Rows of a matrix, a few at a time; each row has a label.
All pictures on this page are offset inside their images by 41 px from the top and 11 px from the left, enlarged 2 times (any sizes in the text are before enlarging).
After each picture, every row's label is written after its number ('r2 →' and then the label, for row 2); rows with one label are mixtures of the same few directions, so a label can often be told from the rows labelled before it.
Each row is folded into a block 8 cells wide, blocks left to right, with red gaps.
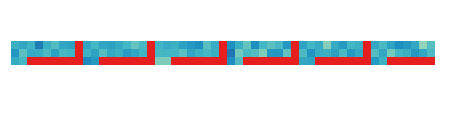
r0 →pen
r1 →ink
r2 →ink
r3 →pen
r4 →pen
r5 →ink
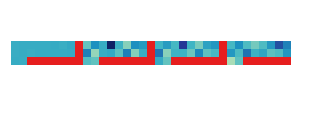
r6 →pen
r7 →pen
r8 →pen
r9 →ink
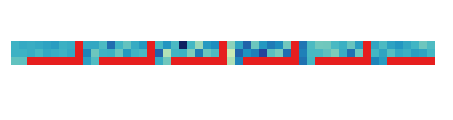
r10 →ink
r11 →pen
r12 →pen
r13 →pen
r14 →pen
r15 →ink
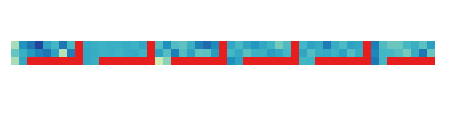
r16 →pen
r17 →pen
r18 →ink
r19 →ink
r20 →pen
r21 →pen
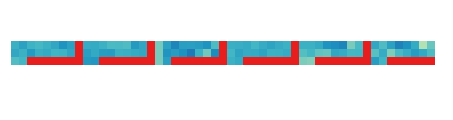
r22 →ink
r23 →ink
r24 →pen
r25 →pen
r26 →ink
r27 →ink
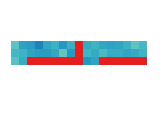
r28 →pen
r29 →ink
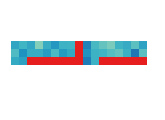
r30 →pen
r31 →pen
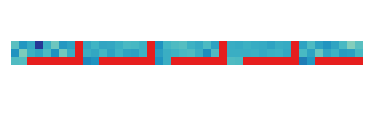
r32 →pen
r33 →ink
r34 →pen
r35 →ink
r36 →ink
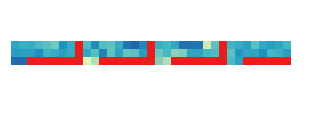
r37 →ink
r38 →ink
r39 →ink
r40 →pen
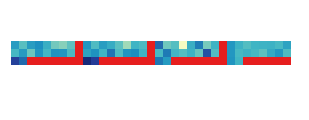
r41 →ink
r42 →ink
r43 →pen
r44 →pen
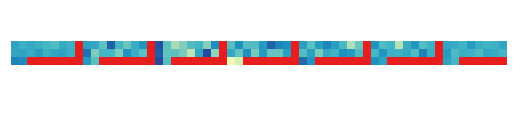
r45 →ink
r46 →pen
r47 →pen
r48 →ink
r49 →ink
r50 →pen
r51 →pen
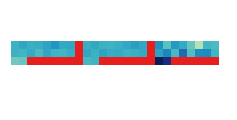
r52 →ink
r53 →ink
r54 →ink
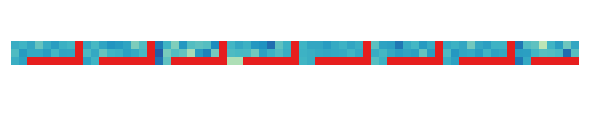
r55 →pen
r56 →ink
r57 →pen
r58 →ink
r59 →pen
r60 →pen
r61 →pen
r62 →pen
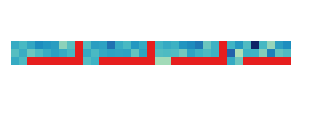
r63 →ink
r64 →pen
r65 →ink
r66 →pen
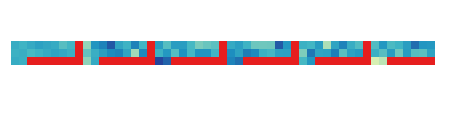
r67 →ink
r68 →pen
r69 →ink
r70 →ink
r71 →pen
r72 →ink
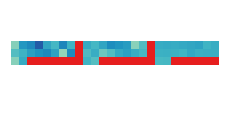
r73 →pen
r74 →ink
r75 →ink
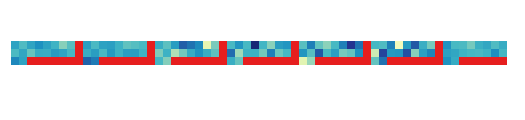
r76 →ink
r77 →ink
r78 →ink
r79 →pen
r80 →ink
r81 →pen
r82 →pen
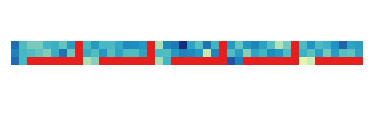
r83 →pen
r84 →ink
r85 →pen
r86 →ink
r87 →ink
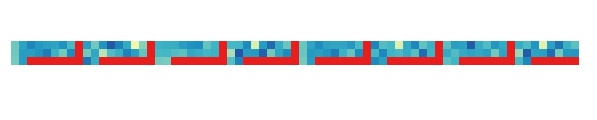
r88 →pen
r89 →ink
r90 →ink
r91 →pen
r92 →pen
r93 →pen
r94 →pen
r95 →pen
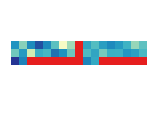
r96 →ink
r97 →ink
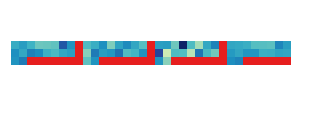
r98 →ink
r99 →pen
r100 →pen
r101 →ink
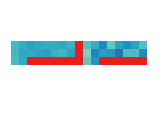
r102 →pen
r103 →pen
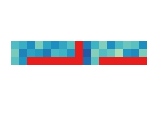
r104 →pen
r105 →pen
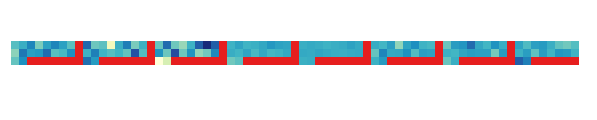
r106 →pen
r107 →pen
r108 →ink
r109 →ink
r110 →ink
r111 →pen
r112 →pen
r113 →ink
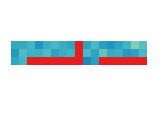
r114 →pen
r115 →ink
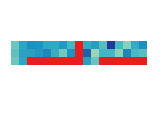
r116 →pen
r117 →pen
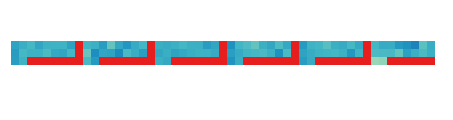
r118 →pen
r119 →pen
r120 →ink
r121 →pen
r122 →pen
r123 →ink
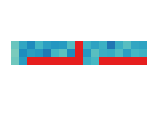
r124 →pen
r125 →pen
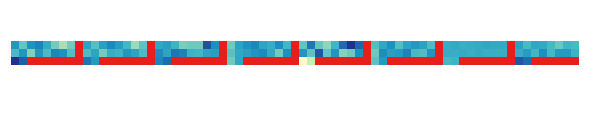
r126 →ink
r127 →ink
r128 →ink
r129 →pen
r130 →ink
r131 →pen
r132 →ink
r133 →ink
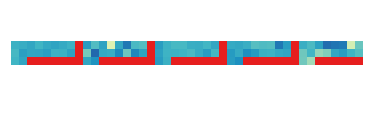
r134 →pen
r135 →pen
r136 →pen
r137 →ink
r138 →ink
